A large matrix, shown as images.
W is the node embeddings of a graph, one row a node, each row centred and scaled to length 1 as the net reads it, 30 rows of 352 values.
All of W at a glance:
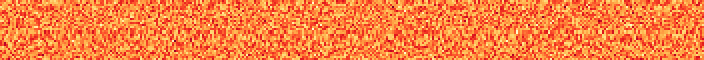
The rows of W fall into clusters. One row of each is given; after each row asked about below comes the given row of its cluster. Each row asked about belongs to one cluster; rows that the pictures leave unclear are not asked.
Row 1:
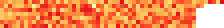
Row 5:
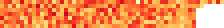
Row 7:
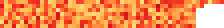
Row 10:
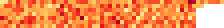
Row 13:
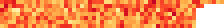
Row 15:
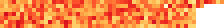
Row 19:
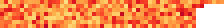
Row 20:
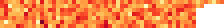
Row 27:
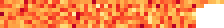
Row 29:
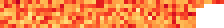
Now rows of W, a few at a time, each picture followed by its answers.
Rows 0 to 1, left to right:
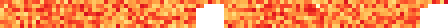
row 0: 1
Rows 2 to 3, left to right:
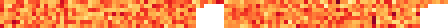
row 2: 7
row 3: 27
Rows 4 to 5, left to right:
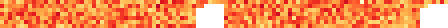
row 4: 27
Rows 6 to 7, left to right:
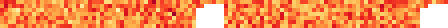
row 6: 13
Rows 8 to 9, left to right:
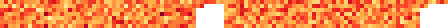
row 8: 19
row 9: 29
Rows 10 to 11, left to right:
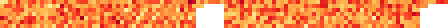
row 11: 29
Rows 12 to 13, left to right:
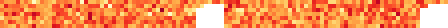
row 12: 10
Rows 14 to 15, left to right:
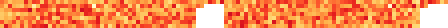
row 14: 1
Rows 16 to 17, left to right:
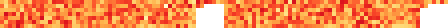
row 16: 15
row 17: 5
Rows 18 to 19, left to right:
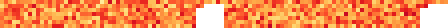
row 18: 19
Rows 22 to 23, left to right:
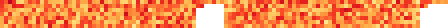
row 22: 13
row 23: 15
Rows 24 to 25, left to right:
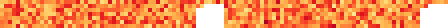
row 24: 10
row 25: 20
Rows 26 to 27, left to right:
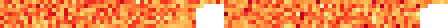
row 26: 5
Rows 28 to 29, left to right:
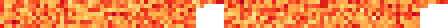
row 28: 7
